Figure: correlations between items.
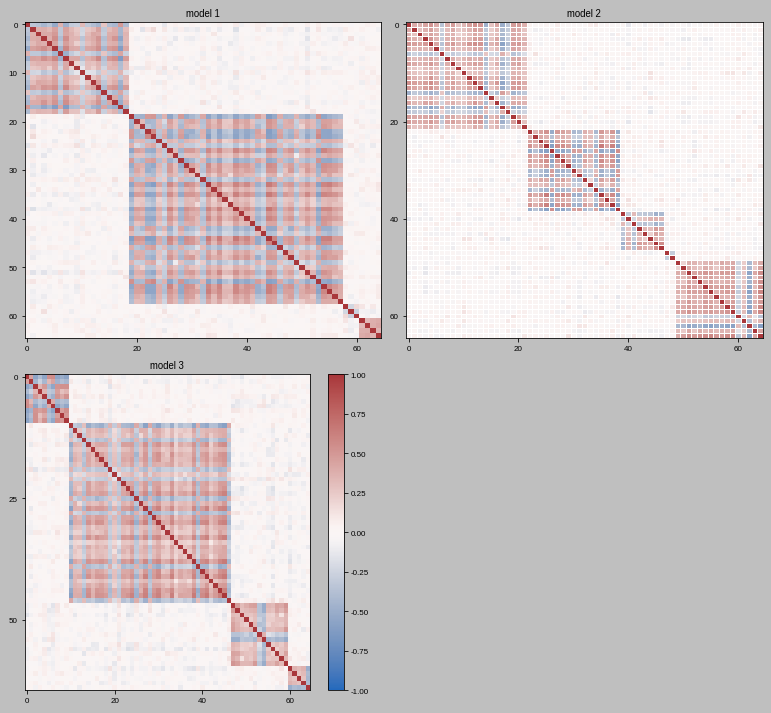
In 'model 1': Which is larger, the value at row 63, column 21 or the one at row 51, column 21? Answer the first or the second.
the second
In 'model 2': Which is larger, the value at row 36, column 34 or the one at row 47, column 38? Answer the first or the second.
the second
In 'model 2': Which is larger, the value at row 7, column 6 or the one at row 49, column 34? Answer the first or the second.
the second
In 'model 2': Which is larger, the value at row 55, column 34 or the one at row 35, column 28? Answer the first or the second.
the second
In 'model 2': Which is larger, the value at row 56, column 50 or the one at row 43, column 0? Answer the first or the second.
the first
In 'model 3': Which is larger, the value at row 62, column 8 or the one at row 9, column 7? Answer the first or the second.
the second
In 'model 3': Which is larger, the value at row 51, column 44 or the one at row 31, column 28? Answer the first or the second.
the first
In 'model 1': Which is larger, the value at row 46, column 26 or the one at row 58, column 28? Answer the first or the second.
the second
